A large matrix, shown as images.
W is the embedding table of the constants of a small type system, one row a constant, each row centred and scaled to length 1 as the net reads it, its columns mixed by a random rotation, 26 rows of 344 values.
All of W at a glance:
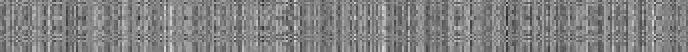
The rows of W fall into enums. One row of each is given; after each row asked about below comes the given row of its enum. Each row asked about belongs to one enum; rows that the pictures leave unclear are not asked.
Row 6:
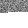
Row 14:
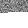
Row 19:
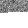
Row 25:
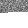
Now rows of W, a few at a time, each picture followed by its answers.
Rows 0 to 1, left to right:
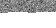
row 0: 14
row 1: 19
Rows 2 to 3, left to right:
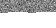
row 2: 14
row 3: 25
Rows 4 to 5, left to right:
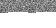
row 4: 25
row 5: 6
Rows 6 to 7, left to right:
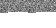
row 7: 25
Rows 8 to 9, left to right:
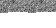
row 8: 19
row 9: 19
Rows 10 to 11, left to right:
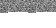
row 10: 6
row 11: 6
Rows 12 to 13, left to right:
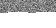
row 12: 6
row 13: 14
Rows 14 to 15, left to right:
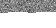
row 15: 25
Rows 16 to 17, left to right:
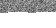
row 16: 6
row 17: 19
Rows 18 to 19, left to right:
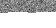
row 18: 14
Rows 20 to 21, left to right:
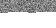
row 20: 14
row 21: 6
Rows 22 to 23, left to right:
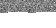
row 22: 6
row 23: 25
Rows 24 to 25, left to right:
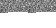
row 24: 25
